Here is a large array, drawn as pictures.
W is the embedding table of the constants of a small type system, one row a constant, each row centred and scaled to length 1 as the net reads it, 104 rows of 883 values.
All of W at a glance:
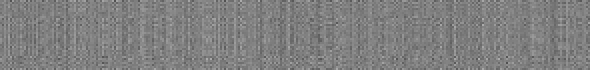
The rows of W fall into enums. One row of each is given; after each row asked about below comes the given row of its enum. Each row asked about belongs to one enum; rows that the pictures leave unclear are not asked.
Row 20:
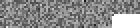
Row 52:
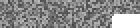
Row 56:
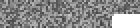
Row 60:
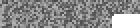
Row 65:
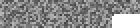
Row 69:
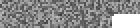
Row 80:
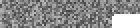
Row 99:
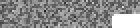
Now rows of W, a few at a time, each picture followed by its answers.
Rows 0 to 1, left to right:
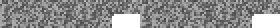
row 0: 60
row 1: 60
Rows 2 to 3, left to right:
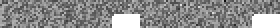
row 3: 20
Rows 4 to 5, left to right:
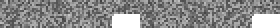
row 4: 56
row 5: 52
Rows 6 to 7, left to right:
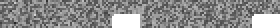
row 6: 99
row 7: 60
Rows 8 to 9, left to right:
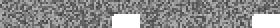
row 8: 69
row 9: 56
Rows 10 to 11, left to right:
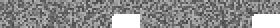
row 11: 69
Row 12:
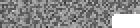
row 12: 99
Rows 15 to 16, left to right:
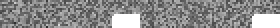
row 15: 99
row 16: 52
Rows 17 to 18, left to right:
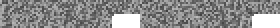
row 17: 60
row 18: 69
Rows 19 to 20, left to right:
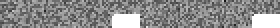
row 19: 99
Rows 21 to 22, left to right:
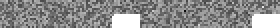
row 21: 52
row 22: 99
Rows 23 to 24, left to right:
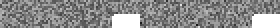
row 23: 69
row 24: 20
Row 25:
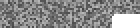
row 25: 52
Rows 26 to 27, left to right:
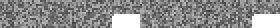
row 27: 80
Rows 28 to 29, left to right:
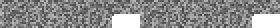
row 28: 65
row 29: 65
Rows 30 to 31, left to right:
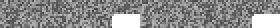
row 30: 56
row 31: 60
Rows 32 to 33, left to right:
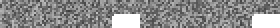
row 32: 80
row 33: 56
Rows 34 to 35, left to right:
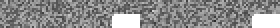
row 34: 56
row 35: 99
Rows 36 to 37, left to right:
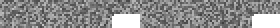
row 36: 65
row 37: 69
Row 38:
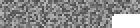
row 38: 65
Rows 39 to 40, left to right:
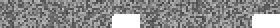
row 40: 56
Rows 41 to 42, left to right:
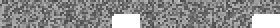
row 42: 52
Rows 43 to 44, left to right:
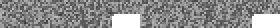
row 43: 69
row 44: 60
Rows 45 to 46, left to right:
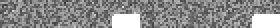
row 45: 99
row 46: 52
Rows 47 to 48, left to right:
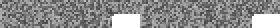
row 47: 69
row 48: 60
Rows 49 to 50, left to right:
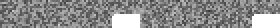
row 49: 99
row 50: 80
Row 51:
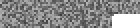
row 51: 69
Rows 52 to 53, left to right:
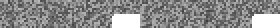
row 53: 60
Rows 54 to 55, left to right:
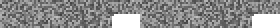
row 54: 69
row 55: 69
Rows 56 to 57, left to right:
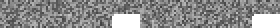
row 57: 80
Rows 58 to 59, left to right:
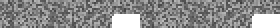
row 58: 52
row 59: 52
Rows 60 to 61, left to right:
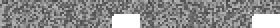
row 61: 52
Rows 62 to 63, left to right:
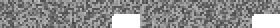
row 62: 52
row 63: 60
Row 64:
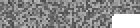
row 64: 52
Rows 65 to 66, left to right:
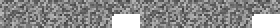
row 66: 65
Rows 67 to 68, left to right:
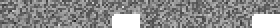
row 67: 99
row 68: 56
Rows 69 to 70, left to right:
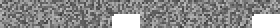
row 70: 65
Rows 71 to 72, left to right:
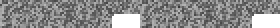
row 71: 60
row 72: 60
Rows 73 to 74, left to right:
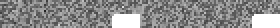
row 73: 99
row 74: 60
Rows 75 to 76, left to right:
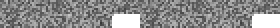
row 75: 56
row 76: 56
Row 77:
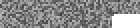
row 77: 69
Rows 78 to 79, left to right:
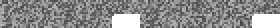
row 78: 60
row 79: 56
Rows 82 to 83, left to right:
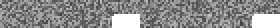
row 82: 69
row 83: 56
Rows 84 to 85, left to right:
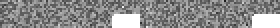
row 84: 99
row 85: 20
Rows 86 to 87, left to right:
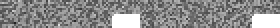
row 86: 99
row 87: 52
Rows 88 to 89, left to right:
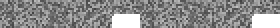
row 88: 52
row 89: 52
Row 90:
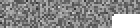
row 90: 20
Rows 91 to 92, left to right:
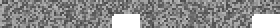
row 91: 60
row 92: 52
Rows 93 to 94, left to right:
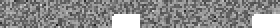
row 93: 20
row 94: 99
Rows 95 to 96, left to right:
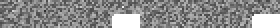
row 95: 99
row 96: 65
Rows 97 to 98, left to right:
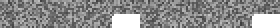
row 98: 56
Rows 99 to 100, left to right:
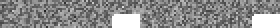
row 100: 80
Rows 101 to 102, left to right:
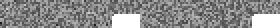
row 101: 20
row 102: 69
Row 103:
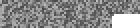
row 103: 60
